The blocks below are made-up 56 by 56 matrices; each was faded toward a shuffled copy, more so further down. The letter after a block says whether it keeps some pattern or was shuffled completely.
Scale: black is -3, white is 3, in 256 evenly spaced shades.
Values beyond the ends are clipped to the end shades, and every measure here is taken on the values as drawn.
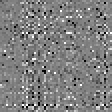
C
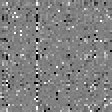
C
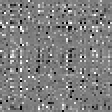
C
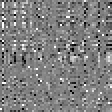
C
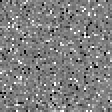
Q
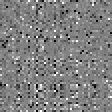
C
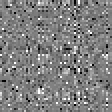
C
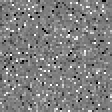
Q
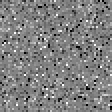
Q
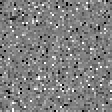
Q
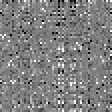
C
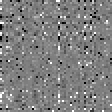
C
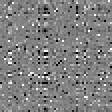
C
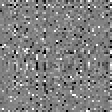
C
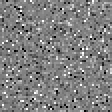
Q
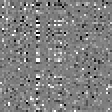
C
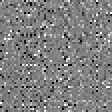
C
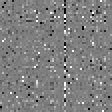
C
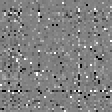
C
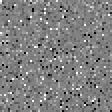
Q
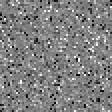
Q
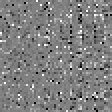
C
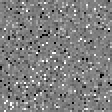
Q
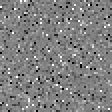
Q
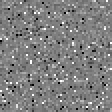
Q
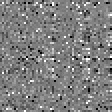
C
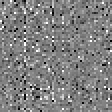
C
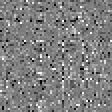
C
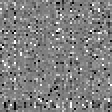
C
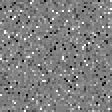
Q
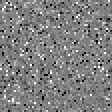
Q
